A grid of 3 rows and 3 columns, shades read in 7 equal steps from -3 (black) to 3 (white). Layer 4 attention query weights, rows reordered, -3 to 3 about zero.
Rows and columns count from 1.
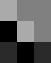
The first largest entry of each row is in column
1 2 1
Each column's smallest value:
-3 -3 -2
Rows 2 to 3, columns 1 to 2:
-3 1 | -2 -3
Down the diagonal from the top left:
1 1 -2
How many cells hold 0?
3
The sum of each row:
1 -2 -7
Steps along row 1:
down same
